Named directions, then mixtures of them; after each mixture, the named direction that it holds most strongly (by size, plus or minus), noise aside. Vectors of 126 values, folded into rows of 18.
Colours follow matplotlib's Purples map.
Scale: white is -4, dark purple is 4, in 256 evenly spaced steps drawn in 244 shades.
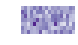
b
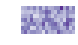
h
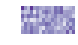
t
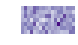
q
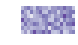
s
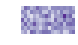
s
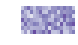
s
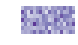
s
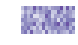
h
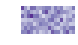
s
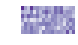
t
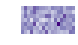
q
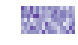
h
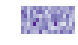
b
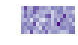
q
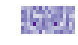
b
